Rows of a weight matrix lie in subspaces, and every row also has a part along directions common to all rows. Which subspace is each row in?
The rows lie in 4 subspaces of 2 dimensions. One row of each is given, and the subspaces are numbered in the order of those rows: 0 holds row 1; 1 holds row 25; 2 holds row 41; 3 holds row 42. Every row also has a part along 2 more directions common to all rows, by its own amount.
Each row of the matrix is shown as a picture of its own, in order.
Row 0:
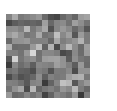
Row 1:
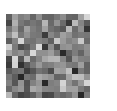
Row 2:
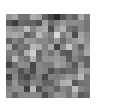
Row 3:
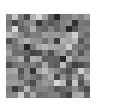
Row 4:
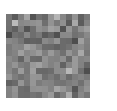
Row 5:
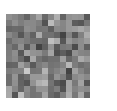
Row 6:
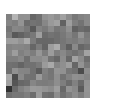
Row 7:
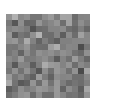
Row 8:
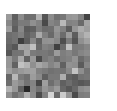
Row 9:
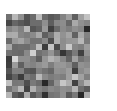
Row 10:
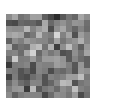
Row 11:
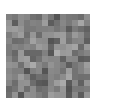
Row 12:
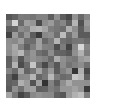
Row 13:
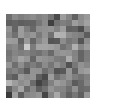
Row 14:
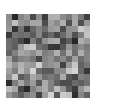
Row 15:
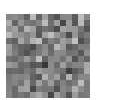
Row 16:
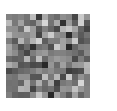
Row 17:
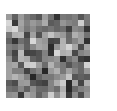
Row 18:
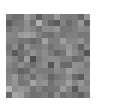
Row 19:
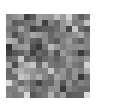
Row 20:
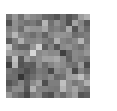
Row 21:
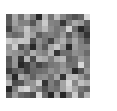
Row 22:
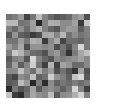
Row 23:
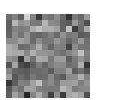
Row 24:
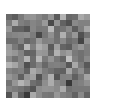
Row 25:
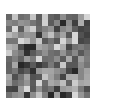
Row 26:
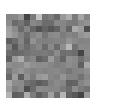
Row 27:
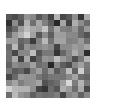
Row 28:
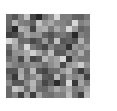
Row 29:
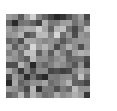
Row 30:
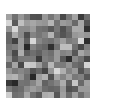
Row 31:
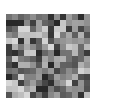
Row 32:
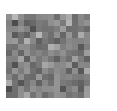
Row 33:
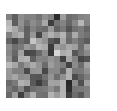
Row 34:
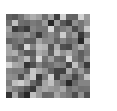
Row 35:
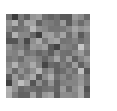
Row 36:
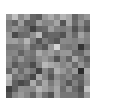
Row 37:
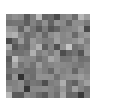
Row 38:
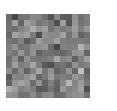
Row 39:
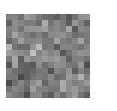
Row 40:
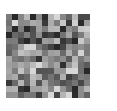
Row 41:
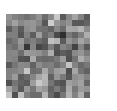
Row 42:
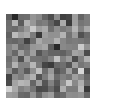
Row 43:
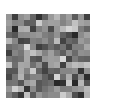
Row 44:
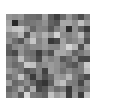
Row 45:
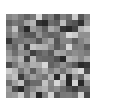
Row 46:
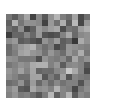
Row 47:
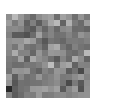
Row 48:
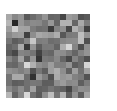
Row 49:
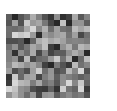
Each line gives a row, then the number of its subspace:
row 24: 2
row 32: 3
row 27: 3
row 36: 3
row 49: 3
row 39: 0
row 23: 0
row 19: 0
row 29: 0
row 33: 2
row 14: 1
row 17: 2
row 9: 0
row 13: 2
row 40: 1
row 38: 3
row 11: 2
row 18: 3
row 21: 1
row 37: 0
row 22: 3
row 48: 2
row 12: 3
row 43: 1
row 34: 2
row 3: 1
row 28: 1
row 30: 2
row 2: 0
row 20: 0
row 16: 1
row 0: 0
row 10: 0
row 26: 0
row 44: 2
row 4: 1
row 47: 3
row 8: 1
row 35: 3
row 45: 1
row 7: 3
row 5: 2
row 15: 1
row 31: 3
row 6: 3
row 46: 1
